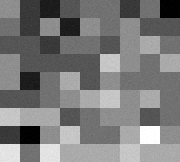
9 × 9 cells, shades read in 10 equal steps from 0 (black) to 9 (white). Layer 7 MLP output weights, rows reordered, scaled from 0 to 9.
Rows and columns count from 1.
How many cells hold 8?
2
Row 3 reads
3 3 2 4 4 3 5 6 4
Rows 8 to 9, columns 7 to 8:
6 9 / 7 6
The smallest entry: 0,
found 2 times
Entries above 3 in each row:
4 5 5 5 7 7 7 7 9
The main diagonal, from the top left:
5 2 2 3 3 7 5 9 6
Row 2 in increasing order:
1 2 3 3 4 4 5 5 5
